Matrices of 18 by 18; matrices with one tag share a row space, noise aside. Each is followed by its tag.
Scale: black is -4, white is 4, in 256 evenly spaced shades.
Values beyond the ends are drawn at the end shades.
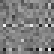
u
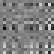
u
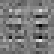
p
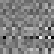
u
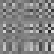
u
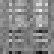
p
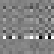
u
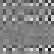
u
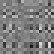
u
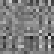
u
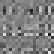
u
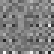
u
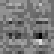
p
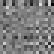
u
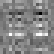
p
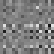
u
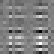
p
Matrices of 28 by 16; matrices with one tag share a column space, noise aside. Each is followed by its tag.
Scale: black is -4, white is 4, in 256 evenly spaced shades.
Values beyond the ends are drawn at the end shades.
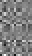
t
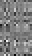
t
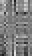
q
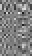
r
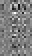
r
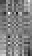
q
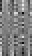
q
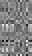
t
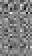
r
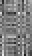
q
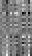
q
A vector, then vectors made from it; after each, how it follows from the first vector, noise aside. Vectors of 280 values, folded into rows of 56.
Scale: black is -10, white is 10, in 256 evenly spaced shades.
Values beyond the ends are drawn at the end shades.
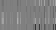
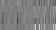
negated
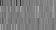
reversed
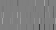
partly zeroed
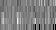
scaled up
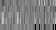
scaled up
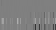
partly zeroed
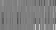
negated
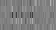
wrapped around
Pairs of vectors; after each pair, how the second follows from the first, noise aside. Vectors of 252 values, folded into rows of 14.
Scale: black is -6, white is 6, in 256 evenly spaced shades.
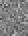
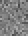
negated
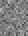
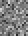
scaled up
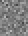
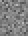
negated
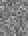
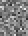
scaled up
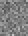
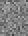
negated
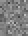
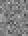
negated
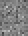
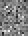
scaled up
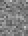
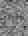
negated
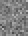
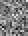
scaled up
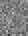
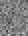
negated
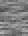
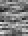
scaled up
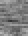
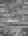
negated
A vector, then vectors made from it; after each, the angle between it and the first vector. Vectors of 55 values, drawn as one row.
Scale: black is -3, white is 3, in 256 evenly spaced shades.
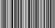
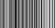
orthogonal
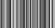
partly opposed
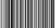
orthogonal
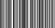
nearly opposite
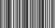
nearly opposite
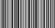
nearly parallel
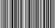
nearly parallel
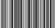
nearly parallel
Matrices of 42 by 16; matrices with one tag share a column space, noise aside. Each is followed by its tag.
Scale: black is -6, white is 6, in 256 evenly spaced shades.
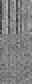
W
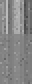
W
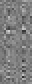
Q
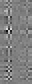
Q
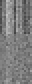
W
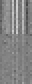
W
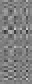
Q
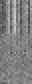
W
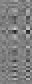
Q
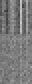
W
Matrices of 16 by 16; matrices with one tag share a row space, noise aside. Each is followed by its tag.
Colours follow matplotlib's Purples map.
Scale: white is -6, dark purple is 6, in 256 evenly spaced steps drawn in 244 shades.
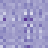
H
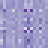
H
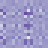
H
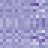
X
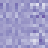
X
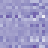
X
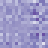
X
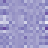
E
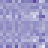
X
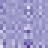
H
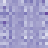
E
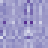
H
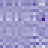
X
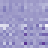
E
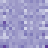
E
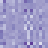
H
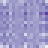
E
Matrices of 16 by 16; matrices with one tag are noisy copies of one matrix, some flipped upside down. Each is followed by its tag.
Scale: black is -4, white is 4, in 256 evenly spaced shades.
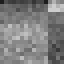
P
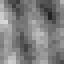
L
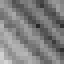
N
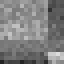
P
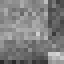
P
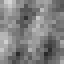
L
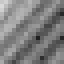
N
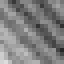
N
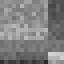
P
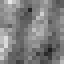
L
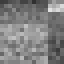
P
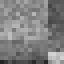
P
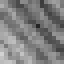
N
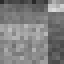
P
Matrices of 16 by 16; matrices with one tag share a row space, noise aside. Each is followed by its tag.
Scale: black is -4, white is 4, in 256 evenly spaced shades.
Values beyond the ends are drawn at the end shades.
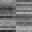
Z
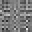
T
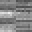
Z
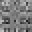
T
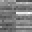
Z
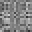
T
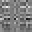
T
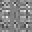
T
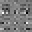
T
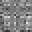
T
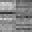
Z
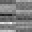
Z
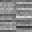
Z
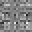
T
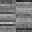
Z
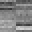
Z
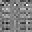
T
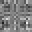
T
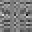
T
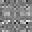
T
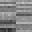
Z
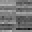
Z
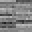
Z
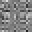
T
